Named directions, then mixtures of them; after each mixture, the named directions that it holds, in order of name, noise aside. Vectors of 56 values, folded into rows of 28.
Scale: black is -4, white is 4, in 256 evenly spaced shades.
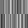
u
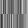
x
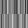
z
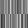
u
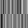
u, x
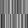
u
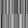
u, z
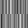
u, z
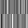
x, z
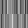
z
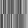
x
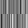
x, z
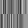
x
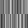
u
